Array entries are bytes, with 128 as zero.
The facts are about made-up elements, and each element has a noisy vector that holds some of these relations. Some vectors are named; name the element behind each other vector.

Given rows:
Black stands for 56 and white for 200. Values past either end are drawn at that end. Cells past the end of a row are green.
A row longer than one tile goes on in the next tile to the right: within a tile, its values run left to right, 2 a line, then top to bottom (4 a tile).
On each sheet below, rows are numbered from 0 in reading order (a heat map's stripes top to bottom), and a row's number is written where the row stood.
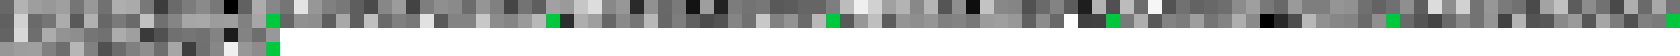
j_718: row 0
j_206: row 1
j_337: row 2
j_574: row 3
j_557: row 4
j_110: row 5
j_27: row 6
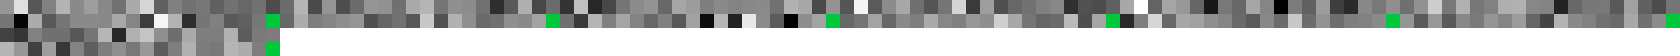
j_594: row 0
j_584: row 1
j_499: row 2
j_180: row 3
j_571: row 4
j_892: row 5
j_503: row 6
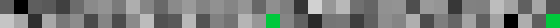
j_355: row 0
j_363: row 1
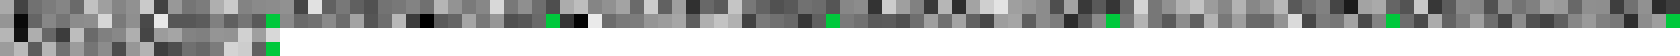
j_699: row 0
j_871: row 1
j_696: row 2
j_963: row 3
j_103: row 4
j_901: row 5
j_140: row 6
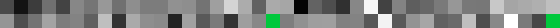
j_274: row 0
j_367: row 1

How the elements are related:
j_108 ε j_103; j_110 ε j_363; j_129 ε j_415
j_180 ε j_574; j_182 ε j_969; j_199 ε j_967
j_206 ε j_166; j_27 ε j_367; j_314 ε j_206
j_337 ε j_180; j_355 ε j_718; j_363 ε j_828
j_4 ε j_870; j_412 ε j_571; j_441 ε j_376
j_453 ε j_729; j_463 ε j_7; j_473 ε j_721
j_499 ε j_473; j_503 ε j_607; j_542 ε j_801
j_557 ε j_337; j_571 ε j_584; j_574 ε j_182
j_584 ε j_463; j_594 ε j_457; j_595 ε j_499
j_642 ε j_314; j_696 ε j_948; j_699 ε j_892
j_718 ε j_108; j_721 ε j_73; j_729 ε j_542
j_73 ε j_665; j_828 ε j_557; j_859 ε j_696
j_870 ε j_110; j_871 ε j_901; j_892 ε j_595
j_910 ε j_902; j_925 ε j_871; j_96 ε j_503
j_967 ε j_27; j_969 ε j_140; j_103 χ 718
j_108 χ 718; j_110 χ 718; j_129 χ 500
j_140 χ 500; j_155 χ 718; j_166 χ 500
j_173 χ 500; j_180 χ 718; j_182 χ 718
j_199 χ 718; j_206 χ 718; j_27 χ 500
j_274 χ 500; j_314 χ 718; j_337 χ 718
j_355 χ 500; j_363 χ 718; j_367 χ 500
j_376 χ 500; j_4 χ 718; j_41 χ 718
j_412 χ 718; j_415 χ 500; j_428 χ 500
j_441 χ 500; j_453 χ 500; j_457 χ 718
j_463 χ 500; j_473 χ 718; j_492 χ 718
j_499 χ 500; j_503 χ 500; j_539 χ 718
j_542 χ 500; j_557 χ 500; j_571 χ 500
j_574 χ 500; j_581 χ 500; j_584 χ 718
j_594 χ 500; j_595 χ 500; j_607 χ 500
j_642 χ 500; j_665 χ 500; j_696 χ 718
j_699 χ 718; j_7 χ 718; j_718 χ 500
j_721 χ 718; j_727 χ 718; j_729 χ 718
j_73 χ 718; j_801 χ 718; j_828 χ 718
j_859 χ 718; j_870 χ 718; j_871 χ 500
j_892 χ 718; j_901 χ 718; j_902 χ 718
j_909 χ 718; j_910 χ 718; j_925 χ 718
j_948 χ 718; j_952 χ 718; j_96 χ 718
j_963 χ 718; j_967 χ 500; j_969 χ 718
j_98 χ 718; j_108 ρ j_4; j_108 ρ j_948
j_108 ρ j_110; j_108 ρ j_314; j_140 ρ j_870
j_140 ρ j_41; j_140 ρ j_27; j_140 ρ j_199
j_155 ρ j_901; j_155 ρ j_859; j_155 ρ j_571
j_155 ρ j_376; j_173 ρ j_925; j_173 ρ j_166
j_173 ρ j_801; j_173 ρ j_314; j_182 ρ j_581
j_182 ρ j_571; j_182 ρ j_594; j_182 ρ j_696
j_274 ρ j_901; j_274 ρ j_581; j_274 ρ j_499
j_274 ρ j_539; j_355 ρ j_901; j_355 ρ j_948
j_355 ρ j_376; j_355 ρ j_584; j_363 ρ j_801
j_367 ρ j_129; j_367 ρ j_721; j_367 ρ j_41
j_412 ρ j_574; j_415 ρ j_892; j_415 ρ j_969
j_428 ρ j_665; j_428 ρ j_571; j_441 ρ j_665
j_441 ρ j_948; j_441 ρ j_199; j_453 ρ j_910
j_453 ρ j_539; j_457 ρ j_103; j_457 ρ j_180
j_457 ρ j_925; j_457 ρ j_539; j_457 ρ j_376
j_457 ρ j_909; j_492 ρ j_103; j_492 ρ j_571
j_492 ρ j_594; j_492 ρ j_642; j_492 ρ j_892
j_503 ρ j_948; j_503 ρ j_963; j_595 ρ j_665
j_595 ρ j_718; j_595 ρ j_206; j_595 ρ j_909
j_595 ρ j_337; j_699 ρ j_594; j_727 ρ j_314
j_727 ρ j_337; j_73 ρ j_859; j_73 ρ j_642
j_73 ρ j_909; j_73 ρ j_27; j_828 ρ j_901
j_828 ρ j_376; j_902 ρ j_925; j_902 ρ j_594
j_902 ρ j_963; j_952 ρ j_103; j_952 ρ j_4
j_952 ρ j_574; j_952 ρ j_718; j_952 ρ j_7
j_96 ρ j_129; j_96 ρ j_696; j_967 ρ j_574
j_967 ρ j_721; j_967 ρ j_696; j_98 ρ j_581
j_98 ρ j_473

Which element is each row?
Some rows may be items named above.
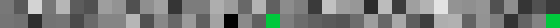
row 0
j_363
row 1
j_963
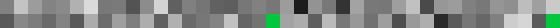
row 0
j_7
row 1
j_140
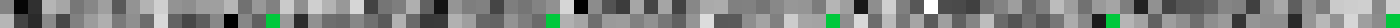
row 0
j_902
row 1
j_969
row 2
j_441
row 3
j_967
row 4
j_595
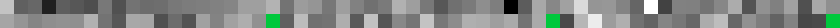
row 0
j_428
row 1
j_718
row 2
j_721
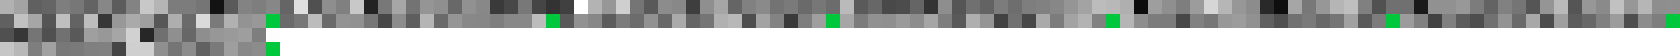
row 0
j_665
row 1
j_376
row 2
j_314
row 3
j_428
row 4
j_415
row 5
j_173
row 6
j_73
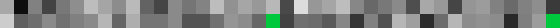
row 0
j_492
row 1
j_801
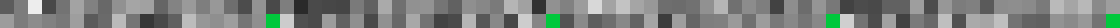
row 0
j_607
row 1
j_828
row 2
j_4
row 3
j_457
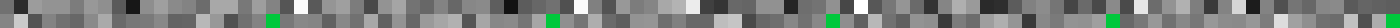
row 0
j_727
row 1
j_909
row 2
j_642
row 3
j_859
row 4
j_180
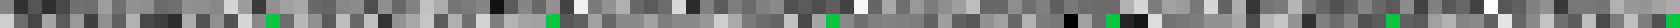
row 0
j_828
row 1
j_665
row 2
j_180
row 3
j_910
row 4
j_696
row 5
j_96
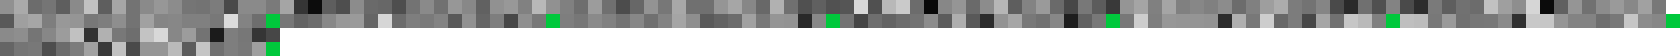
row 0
j_41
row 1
j_98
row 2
j_463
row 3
j_925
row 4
j_199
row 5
j_73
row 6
j_948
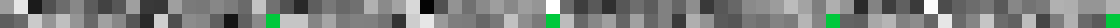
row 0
j_473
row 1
j_73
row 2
j_155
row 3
j_96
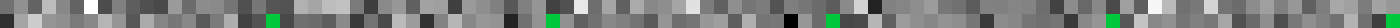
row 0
j_129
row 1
j_801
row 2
j_910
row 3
j_581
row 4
j_412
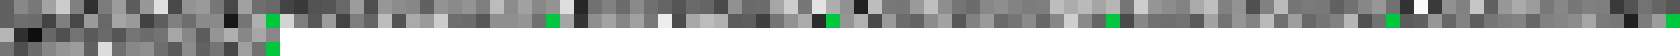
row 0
j_166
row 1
j_457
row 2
j_182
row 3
j_952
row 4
j_7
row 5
j_539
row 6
j_98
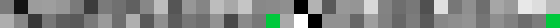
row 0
j_173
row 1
j_108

